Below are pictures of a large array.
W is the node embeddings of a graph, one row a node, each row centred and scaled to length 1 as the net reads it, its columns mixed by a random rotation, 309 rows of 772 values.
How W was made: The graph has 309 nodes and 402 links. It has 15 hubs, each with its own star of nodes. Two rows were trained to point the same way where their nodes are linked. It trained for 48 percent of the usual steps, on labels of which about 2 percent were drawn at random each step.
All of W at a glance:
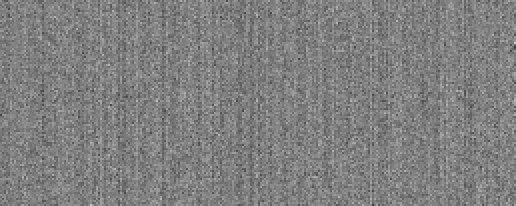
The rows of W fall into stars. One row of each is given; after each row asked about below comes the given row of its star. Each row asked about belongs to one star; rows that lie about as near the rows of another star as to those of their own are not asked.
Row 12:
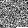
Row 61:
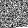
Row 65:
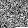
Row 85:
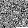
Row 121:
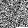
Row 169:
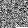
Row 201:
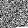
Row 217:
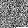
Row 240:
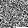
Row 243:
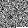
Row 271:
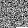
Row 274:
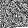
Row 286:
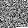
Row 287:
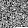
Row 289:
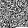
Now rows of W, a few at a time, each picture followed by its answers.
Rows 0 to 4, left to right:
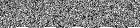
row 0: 121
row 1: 121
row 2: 65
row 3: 287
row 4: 85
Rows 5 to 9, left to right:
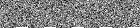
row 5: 274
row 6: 121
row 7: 289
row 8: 169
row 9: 121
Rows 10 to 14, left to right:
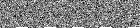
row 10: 289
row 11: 271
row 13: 271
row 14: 121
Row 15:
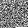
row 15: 169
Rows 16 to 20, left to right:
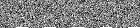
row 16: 65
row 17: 287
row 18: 274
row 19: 286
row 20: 289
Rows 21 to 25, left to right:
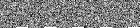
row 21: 61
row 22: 271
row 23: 286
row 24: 289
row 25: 243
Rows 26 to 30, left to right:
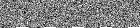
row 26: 65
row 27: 286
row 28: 201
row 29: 169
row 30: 61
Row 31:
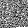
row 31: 286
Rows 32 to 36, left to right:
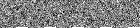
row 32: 121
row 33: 201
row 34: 287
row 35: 201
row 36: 201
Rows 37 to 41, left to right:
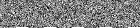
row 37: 240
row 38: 289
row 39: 12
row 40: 286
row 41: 243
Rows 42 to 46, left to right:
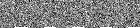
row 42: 217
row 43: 243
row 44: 201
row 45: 286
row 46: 217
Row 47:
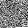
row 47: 121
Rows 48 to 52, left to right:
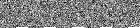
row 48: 12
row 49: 85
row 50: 271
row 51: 201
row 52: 217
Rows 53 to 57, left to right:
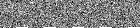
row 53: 61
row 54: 169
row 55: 201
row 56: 169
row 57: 243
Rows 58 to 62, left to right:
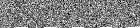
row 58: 217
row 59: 12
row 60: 243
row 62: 217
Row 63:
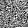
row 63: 289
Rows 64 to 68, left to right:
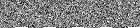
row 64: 61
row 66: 289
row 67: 217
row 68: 286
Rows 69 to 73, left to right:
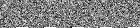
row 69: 85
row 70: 65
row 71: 12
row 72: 65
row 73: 65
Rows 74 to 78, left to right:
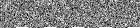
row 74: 240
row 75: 289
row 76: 286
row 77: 65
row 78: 65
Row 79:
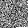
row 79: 286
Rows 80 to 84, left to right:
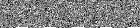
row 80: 201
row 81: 121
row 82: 61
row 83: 12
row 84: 121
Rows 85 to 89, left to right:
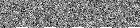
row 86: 243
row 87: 217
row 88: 287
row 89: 274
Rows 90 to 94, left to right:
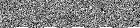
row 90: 121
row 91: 243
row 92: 201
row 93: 85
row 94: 201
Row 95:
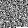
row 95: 243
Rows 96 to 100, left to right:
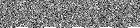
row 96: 121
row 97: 243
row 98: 287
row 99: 217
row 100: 169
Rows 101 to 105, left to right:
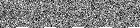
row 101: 12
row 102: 243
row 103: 286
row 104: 121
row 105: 287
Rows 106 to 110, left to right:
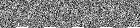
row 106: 61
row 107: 85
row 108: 201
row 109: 289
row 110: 240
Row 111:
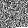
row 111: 121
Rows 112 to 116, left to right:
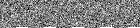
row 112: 287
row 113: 201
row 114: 274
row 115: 61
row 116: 240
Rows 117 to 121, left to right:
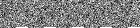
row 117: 271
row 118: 12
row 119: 274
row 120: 12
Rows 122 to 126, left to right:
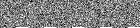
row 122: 65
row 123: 243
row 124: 243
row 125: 286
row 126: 169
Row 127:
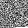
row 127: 271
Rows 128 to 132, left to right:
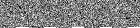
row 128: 65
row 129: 85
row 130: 271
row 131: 286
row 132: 217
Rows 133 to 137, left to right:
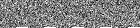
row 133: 12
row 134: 65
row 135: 65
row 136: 201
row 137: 65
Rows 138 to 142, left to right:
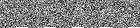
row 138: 121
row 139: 201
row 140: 121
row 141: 121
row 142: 65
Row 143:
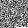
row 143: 240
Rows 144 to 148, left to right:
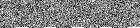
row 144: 85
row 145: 121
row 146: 240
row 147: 12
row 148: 271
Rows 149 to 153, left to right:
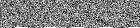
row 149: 287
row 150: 271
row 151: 217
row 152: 271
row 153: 286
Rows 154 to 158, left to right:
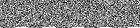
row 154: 240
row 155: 240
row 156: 271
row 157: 289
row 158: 65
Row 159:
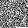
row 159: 240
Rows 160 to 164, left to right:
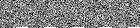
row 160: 243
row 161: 289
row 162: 201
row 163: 289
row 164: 201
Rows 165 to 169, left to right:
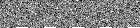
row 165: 274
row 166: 287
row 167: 243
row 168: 286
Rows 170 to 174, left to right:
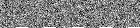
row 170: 65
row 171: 217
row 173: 169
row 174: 243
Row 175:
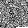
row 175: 12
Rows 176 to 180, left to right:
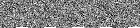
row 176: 65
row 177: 274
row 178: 201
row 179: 240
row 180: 12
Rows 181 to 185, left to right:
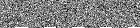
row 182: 286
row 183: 12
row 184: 85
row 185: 65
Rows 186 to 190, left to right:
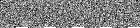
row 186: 12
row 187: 169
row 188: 201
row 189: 121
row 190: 271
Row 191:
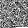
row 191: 274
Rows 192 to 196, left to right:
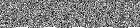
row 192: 61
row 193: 271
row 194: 243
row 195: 274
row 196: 243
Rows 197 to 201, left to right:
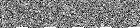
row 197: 287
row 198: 271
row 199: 201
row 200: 271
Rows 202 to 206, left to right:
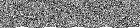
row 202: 240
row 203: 61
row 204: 289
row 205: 289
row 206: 201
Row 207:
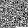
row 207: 240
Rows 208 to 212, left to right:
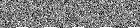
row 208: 243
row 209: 287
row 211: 65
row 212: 85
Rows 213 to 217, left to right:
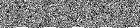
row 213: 217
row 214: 217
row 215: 201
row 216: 287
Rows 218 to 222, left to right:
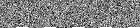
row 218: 201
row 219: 289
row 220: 286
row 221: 240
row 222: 289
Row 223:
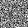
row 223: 169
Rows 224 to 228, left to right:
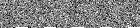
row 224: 169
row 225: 289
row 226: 217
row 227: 240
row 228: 243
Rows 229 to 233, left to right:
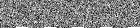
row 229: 240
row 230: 243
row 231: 61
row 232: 287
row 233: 289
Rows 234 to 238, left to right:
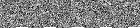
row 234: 65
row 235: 85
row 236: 271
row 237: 289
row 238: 12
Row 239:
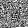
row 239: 271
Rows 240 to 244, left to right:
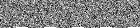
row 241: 12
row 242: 286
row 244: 289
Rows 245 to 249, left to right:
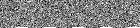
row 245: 121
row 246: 217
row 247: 271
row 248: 286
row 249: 61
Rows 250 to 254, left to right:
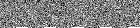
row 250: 243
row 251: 274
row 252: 121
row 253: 286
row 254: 201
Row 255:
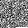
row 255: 12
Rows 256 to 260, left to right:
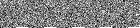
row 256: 169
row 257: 289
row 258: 286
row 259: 61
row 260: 61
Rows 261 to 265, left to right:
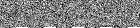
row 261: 286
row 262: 271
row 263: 12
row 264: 274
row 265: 65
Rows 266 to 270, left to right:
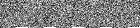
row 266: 274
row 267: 169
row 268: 201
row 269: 85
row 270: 274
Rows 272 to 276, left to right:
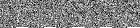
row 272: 121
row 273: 65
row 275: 287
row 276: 65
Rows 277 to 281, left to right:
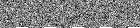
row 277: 243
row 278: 217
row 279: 240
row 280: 169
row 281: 65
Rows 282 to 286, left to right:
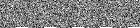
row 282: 289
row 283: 243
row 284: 286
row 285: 217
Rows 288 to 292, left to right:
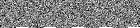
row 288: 12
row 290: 271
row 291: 169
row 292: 240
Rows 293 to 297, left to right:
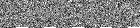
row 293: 286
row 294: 61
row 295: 274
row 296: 85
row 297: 61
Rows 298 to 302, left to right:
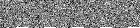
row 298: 274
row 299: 243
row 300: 217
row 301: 12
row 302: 201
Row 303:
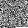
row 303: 289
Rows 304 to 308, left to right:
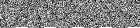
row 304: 240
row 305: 243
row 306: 287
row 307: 274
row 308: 217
